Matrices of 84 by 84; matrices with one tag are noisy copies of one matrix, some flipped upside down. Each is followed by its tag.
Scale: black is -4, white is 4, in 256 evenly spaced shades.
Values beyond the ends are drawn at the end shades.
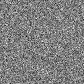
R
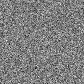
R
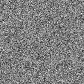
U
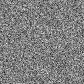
R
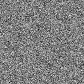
U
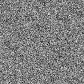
U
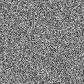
R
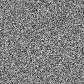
R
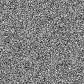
U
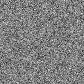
U
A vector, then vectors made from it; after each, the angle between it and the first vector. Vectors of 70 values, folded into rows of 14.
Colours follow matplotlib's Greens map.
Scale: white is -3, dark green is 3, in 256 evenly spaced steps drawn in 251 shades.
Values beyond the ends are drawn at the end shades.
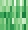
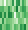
partly aligned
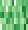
partly aligned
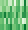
nearly parallel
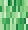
partly opposed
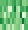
partly opposed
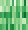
nearly parallel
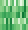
nearly parallel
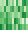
partly aligned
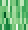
partly aligned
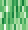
orthogonal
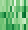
nearly parallel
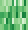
nearly parallel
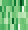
partly opposed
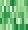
orthogonal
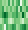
partly aligned
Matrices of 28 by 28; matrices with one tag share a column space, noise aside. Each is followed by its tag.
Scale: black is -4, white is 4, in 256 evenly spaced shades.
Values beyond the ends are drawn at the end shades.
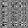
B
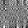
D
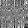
D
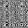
B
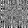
D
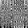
D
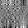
D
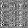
B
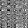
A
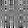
D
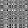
A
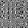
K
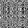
K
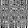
D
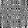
D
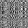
K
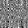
D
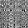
A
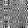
D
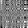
D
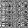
B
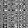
A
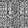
K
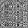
B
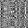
K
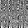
D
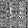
K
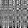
D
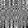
D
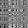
A
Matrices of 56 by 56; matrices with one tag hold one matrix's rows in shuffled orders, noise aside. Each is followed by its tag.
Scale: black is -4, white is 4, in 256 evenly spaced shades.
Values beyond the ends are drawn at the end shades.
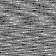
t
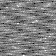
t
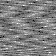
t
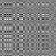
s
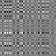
s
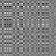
s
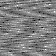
t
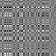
s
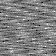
t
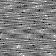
t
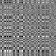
s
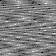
t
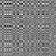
s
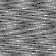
t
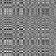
s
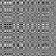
s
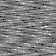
t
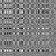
s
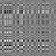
s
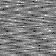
t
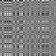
s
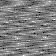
t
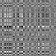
s
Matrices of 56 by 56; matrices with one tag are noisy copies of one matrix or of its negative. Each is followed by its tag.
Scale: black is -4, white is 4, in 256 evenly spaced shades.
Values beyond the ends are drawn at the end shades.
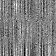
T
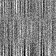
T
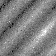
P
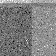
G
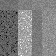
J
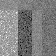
J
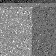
G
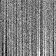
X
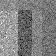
J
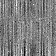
T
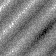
P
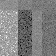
J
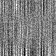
T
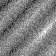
P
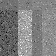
J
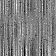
T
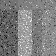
J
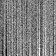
X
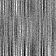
T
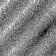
P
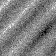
P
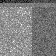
G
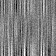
T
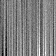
X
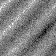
P
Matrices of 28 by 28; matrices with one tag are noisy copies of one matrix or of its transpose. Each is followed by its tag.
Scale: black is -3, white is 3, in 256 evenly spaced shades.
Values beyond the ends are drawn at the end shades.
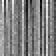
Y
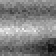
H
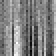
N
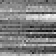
N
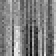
N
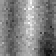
H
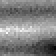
H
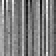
Y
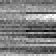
N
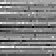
Y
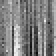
N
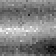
H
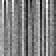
Y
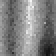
H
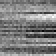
N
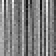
Y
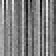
Y
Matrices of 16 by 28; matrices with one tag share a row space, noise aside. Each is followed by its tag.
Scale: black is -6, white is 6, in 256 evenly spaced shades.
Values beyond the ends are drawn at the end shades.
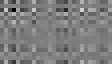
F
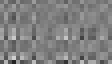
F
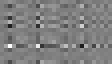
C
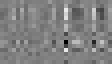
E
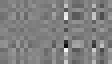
E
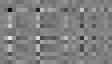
C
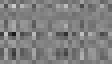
F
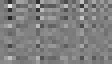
C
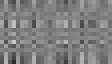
F
